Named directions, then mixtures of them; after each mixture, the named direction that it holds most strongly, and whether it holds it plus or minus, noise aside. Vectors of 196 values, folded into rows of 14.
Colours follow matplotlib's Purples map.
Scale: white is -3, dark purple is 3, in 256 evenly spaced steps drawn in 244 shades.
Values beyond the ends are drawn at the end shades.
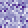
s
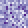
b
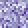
s, minus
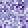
s, plus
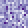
b, plus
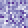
b, minus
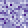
b, plus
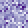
s, plus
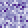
s, plus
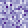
b, plus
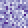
b, plus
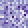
b, plus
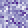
b, minus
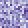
s, minus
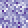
s, minus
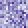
b, minus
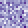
b, minus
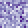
s, plus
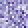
b, minus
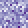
s, minus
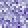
s, minus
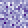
b, plus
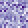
s, plus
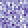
b, plus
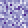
b, plus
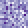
b, plus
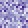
s, plus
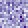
b, minus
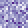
s, minus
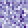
b, minus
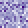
s, plus
